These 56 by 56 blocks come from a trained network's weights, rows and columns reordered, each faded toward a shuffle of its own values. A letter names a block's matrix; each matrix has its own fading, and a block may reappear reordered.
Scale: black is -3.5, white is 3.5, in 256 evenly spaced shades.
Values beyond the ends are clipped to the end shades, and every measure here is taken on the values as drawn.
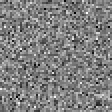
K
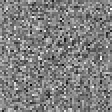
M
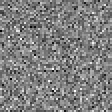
M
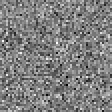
K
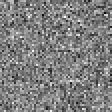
M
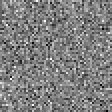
M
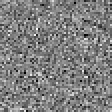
K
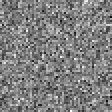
M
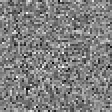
K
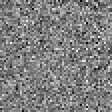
K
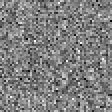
M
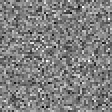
K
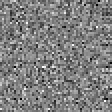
K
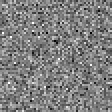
M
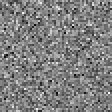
M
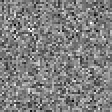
K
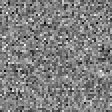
K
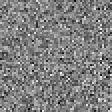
K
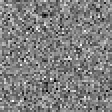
M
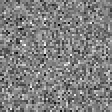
K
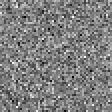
M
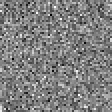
M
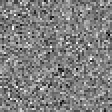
M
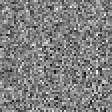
K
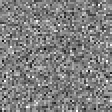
M
